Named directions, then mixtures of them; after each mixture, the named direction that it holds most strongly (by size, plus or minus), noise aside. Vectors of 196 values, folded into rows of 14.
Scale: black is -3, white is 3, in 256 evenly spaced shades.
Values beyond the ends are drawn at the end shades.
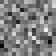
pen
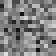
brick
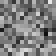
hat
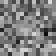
hat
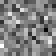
pen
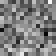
hat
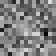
hat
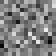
pen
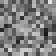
hat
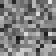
hat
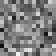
hat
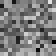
brick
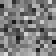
brick
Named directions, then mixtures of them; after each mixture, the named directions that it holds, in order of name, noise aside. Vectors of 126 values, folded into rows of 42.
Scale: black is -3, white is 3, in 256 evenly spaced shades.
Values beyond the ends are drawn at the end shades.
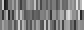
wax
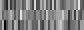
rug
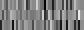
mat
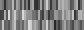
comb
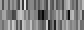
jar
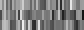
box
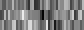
comb, jar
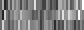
comb, mat, wax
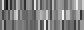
jar, rug, wax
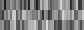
box, comb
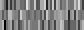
rug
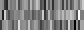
mat, wax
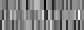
mat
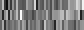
rug, wax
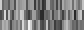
box, comb, jar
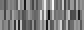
jar, mat
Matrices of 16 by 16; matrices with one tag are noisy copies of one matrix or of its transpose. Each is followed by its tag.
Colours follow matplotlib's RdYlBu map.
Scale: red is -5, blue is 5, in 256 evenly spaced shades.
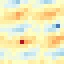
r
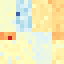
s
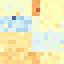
s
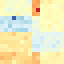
s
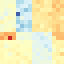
s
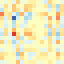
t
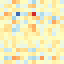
t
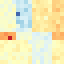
s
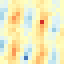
r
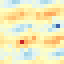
r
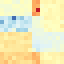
s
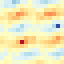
r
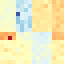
s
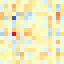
t
